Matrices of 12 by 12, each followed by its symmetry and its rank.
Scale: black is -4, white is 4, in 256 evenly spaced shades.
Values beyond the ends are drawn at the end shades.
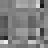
antisymmetric, rank two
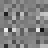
neither, rank two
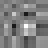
symmetric, rank one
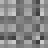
symmetric, rank one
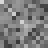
symmetric, full rank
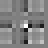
symmetric, rank one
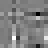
antisymmetric, rank two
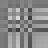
symmetric, rank one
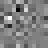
antisymmetric, rank two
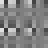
neither, rank one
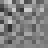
antisymmetric, rank two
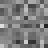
neither, rank two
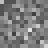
symmetric, full rank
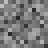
symmetric, full rank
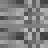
neither, rank two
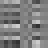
neither, rank one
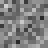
symmetric, full rank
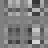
neither, rank one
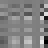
neither, rank one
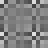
symmetric, rank one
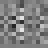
neither, rank two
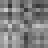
antisymmetric, rank two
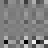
neither, rank one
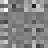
neither, rank two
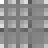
symmetric, rank one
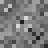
symmetric, full rank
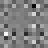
antisymmetric, rank two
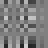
neither, rank one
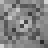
symmetric, full rank
